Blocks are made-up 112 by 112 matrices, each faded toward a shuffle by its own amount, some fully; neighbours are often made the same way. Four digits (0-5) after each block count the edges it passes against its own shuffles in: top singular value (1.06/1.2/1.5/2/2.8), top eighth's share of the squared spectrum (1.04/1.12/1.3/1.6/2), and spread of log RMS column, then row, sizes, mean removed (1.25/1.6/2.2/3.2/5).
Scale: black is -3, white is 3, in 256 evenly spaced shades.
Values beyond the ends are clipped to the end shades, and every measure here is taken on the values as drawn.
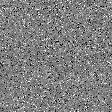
0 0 0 1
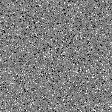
0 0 0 0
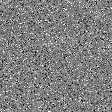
0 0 0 0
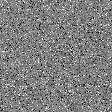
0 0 0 1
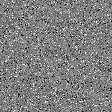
0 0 0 0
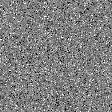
2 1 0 0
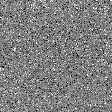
3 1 0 0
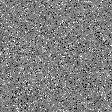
2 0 0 0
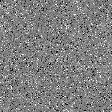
3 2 1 0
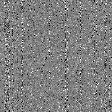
2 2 3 0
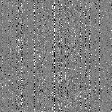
3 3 4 0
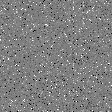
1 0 0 0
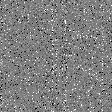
1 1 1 0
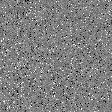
0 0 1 0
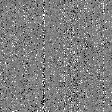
2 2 3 0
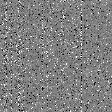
2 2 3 0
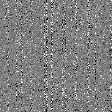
2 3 4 0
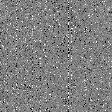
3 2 2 0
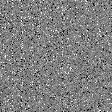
1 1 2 0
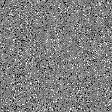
3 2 1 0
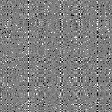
5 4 3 3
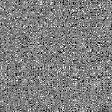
4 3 2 2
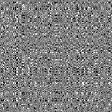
5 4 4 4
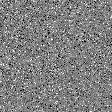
2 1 0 0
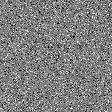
2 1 0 0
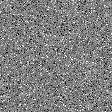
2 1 0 0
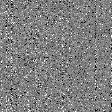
1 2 3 0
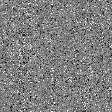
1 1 2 0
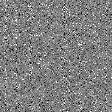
1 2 3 0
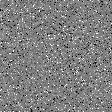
2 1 0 0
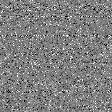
1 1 0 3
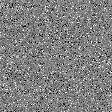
0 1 0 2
